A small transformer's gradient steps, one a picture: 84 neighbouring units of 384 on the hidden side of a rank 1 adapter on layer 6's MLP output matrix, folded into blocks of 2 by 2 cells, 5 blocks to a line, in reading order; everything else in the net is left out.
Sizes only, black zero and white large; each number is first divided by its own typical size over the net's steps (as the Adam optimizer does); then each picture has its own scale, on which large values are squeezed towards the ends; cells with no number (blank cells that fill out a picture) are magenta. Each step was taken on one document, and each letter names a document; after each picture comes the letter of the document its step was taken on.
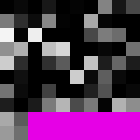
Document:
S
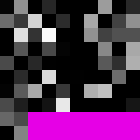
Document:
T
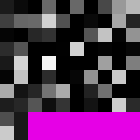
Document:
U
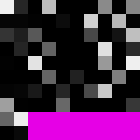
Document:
T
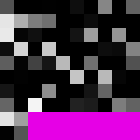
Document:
S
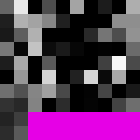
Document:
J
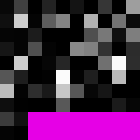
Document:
J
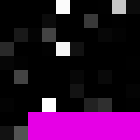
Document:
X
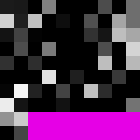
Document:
T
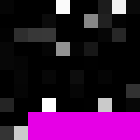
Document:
X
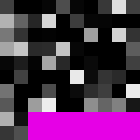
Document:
S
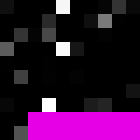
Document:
X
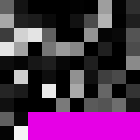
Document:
S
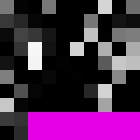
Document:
T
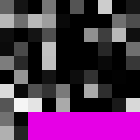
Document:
U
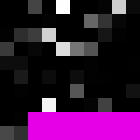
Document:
X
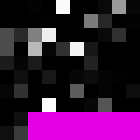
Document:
X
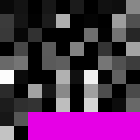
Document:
J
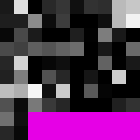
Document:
J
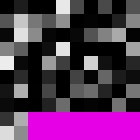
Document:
J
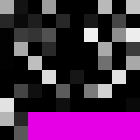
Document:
T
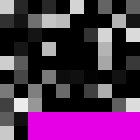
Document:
U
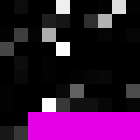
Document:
X
